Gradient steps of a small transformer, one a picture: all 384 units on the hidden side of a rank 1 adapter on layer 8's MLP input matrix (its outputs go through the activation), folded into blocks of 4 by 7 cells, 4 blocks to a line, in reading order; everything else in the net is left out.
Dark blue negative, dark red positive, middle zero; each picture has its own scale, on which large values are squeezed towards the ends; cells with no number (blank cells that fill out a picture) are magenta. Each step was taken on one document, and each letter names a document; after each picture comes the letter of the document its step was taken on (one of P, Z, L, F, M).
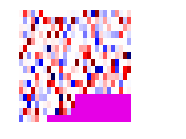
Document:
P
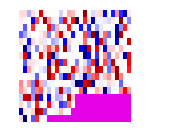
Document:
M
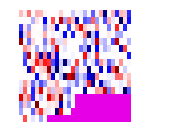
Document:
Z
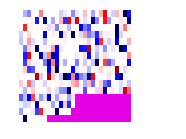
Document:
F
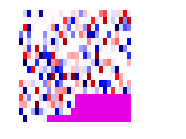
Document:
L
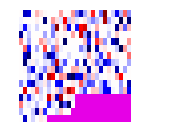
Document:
L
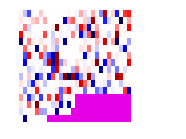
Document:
L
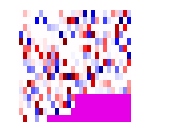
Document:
F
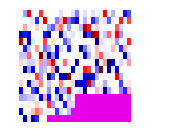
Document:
F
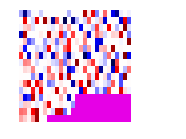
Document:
P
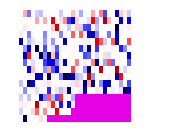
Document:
L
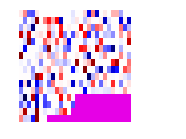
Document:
P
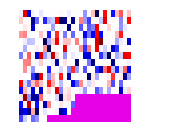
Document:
P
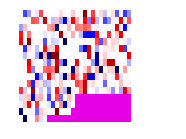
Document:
F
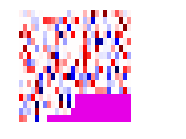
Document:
M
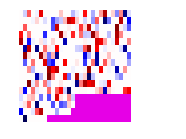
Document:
F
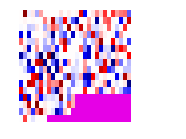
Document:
Z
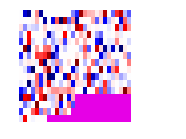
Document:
Z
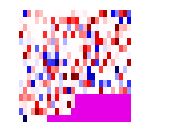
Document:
L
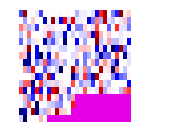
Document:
Z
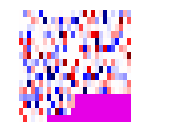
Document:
Z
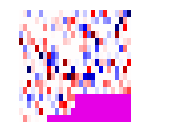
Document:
F
